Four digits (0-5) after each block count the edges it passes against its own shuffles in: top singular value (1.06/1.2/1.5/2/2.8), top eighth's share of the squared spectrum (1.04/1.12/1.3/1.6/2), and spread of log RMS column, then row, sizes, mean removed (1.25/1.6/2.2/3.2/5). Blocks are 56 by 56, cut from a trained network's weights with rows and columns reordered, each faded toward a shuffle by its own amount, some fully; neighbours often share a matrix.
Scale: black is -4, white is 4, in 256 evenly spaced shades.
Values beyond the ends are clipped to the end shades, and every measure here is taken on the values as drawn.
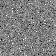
1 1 0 0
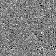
2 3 1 1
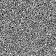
0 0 0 0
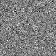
2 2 0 1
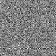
3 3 1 2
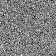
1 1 0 0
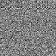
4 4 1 2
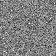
0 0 0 0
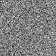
2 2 0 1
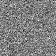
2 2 0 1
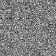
3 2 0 1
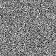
0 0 0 0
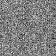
2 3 0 1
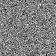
0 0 0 0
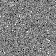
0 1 0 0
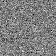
2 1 0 0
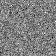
0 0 0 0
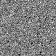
0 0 0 0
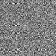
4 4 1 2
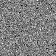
0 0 0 0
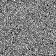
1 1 0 0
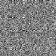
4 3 1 2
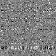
4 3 1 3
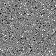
1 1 0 0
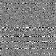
4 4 0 3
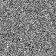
1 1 0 0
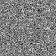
3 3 0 2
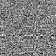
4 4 1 2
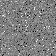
0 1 0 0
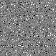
3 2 0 2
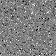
1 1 0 0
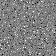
1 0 0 0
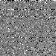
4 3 0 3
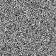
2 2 0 0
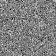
1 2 0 0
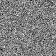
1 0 0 0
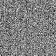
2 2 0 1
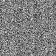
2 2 0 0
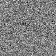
2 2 0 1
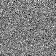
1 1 0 0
